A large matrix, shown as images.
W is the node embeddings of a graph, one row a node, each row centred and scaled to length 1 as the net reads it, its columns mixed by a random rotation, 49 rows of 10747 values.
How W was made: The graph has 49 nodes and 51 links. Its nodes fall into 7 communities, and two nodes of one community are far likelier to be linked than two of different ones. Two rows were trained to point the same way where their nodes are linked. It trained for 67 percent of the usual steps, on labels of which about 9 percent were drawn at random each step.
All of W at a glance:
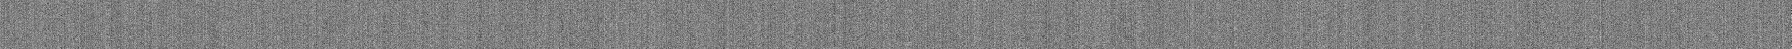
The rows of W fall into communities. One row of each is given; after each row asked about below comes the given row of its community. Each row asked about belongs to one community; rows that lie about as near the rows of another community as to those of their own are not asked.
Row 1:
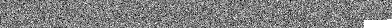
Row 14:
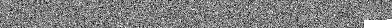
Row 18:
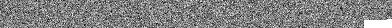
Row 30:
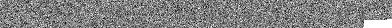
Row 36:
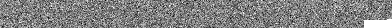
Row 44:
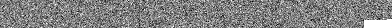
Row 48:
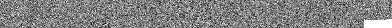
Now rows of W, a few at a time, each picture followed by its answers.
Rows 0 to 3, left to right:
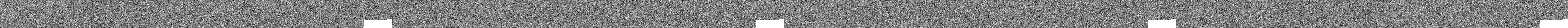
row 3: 48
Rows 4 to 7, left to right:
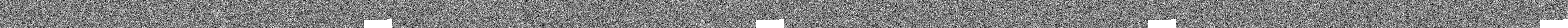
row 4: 18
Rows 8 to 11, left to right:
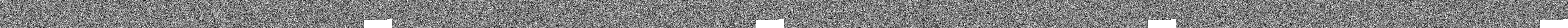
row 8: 18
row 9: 48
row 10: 44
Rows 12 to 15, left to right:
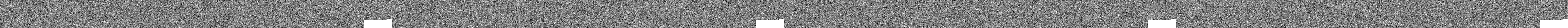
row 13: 44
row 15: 48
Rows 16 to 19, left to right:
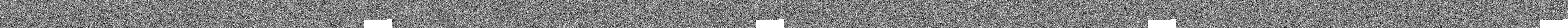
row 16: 36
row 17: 48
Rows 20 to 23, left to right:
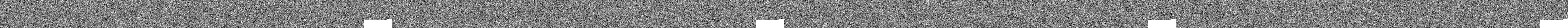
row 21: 14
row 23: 30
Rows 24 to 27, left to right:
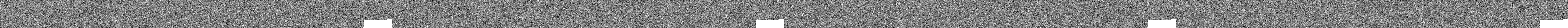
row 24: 18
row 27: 44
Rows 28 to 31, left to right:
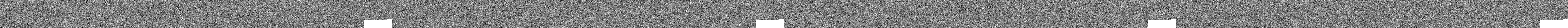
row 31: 36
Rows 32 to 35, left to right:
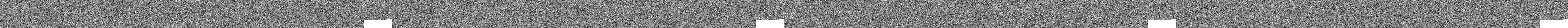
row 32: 48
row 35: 14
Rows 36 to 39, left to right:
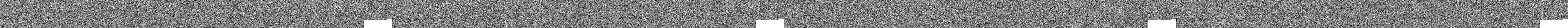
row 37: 36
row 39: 36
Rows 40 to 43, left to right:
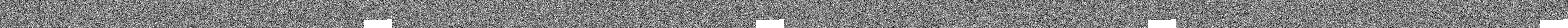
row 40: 1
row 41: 44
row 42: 44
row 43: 30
